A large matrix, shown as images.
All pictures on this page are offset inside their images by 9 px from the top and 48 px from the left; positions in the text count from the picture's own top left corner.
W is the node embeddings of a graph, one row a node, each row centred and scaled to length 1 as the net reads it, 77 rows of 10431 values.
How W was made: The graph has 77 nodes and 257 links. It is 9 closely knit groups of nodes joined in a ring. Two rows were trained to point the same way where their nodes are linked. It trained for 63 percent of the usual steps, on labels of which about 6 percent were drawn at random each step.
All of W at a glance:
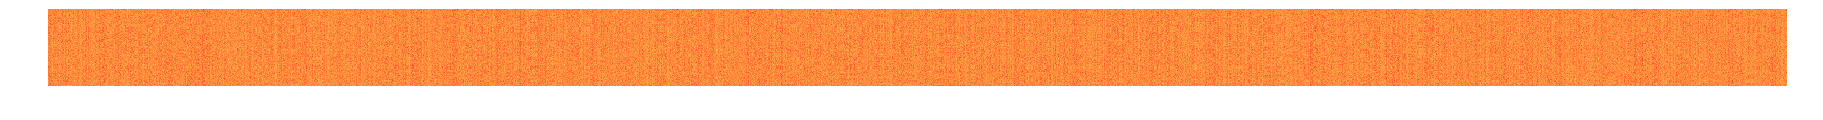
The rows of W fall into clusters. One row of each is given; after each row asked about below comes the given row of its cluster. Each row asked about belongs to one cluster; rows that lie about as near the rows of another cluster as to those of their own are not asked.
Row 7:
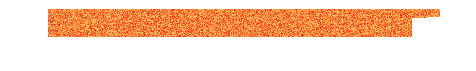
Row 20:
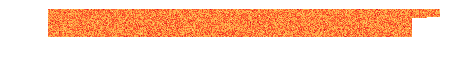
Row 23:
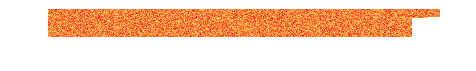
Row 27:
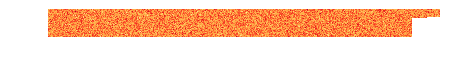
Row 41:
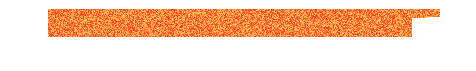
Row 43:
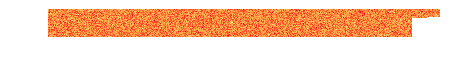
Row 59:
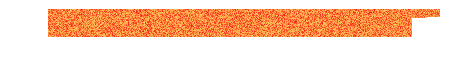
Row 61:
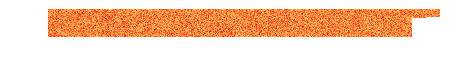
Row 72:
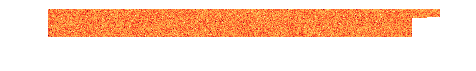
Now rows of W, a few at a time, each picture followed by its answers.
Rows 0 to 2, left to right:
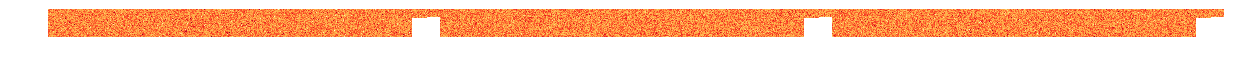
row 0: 43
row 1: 72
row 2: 41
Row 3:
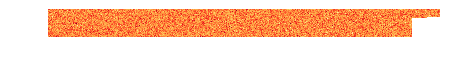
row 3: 61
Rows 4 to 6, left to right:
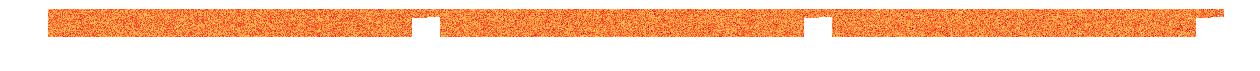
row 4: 27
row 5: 43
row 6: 59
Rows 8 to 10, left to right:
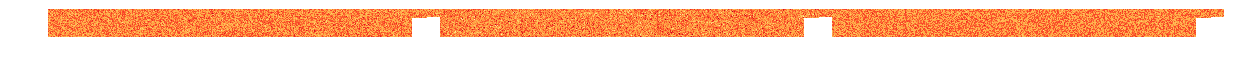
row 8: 20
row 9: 41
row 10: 23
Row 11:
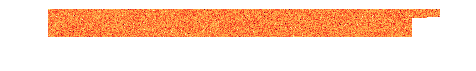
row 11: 72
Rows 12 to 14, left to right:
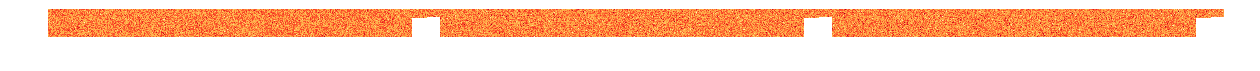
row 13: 59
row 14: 41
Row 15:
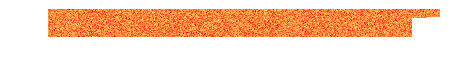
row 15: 23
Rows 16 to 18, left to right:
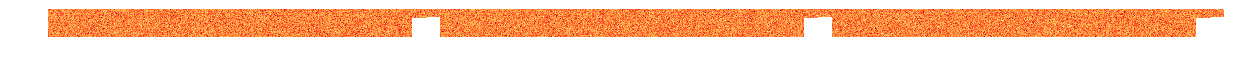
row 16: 43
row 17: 43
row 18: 59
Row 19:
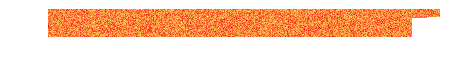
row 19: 59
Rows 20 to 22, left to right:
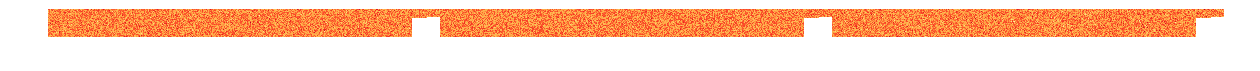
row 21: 59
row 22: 59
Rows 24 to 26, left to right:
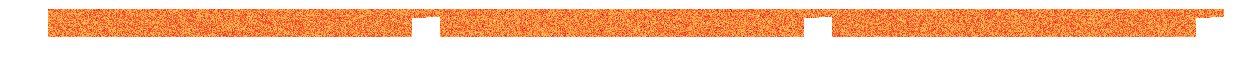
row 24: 20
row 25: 41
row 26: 61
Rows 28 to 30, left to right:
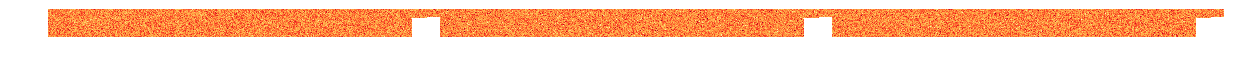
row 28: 41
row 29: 27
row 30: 59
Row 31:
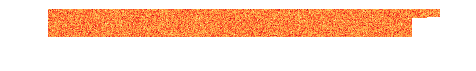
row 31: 72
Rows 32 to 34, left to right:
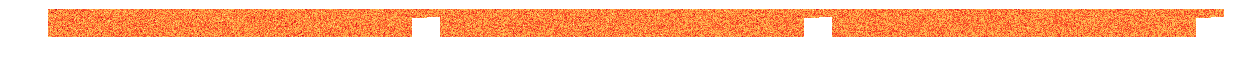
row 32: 23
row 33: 7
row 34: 61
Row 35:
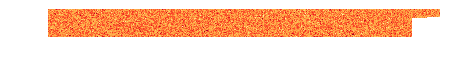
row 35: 7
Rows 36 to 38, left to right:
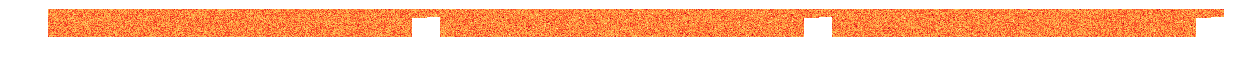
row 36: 43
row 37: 27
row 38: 59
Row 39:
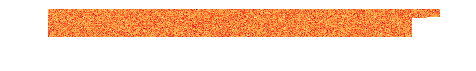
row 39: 43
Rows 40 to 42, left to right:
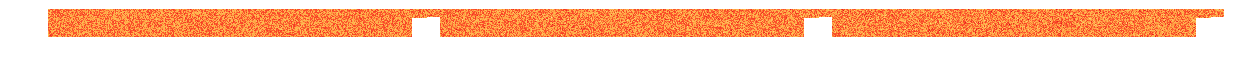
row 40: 41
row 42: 61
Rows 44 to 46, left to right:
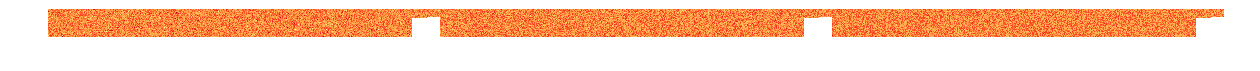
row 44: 41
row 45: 23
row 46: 72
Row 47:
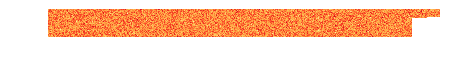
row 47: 27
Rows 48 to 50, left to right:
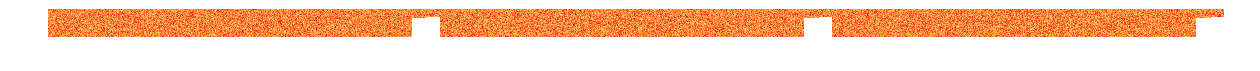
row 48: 20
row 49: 7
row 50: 7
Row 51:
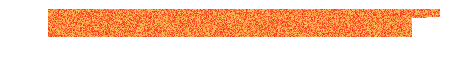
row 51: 61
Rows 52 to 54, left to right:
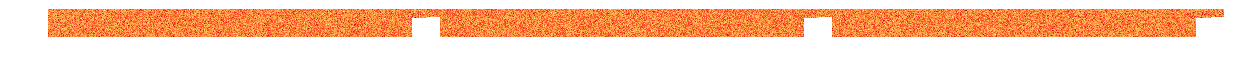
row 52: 43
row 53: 41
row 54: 7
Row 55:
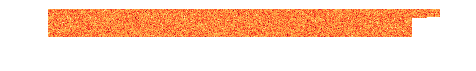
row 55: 27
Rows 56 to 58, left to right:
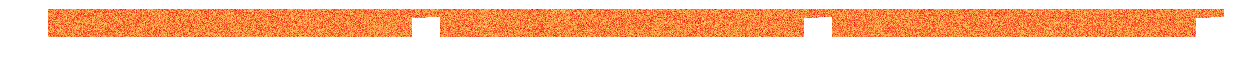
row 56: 61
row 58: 59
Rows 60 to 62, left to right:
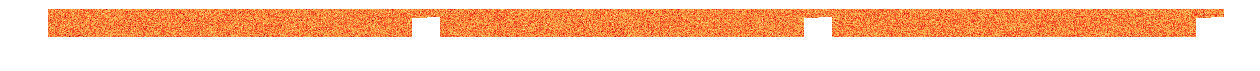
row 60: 7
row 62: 20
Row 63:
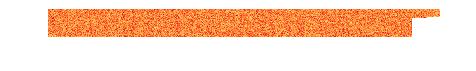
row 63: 20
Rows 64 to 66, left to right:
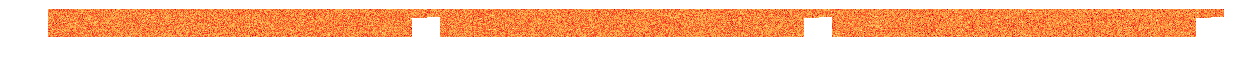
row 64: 27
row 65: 61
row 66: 59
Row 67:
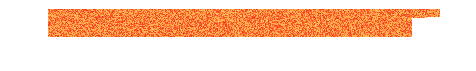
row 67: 23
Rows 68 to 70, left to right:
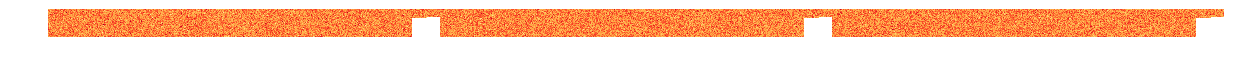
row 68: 41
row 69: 61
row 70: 7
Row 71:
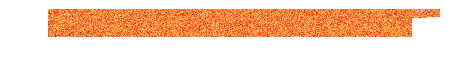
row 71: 72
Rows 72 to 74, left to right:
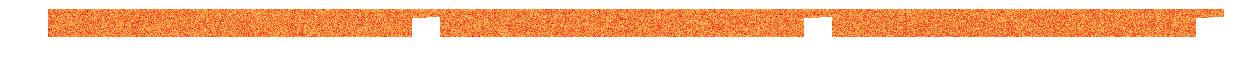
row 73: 7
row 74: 23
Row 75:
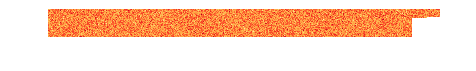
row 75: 41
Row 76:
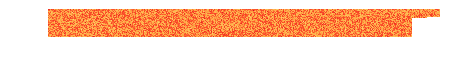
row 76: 20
